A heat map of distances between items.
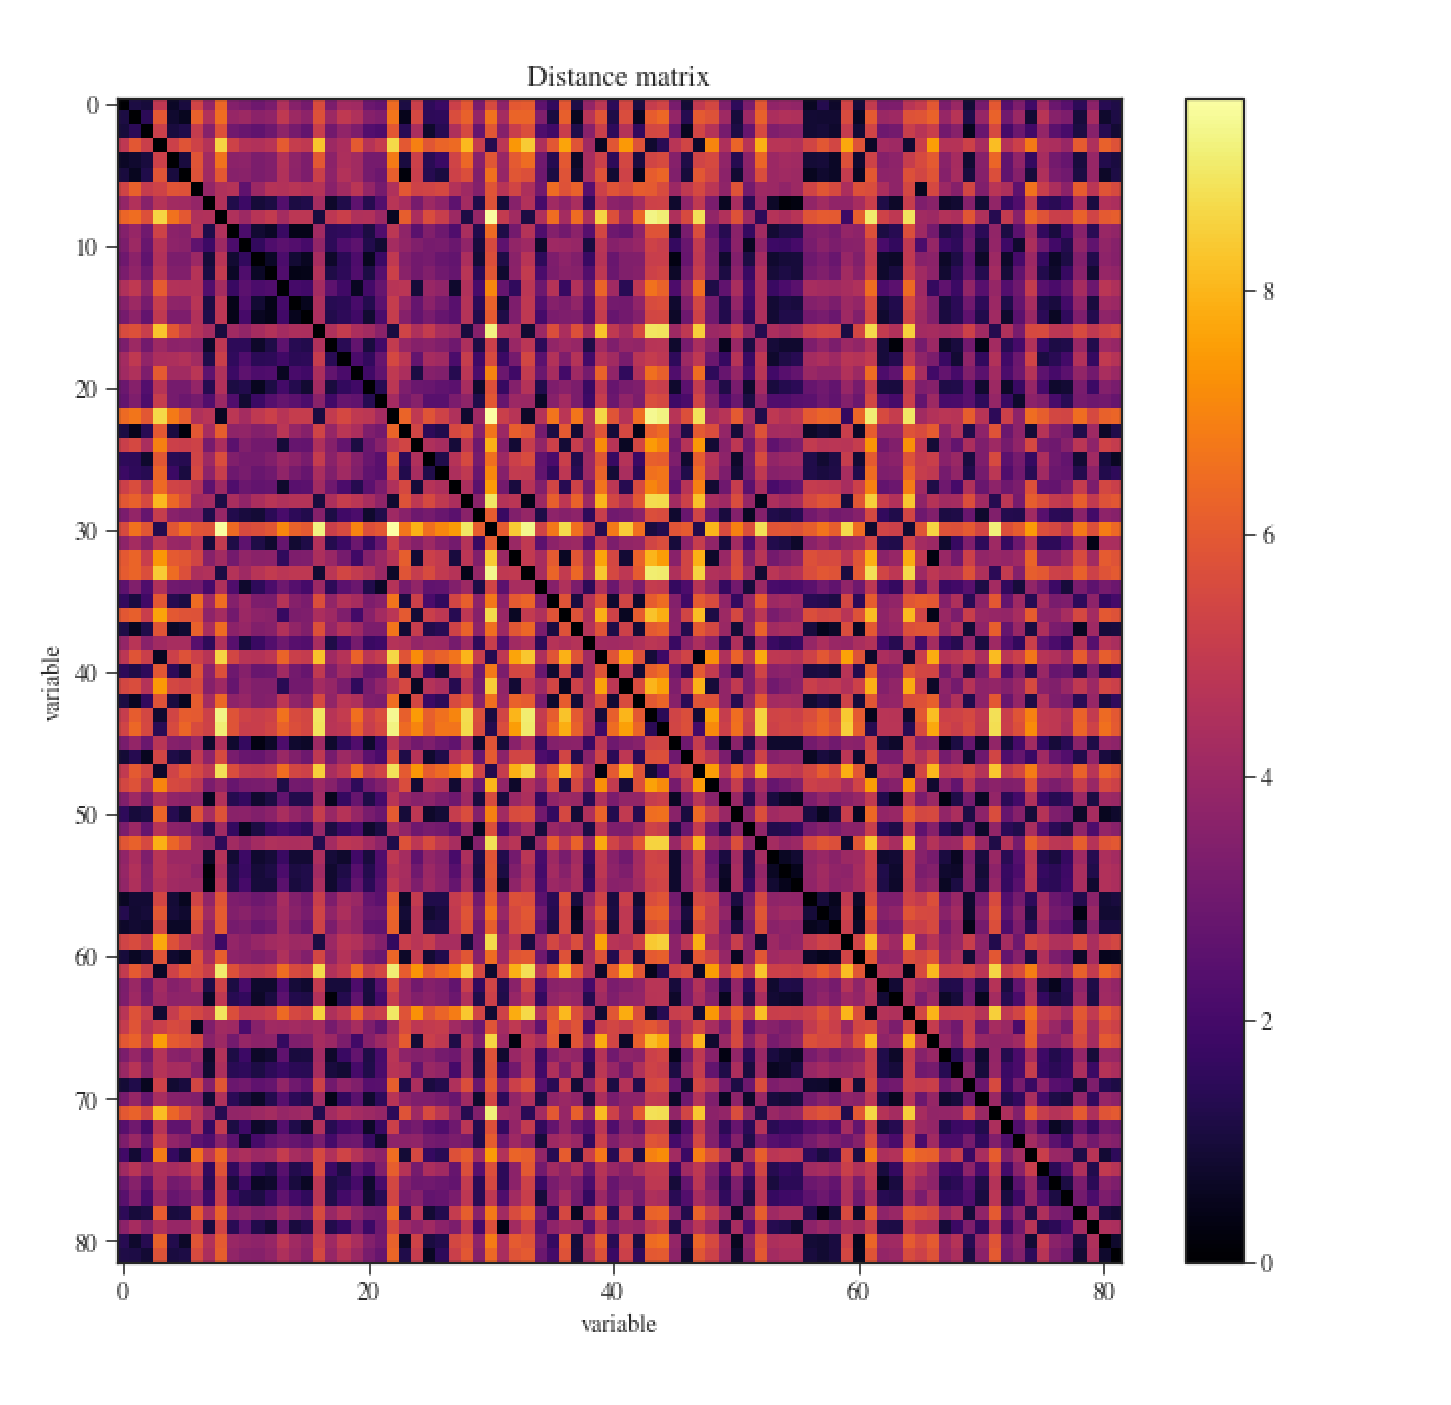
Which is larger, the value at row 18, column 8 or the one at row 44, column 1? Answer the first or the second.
the second
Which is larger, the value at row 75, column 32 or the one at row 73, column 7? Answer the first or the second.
the first
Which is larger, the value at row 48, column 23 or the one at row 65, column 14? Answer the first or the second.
the first
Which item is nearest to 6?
65
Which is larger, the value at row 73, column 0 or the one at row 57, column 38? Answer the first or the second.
the second
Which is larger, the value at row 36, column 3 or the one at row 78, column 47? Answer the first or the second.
the first
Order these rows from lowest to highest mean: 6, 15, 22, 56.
15, 56, 6, 22
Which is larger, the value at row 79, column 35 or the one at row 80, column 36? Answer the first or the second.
the second
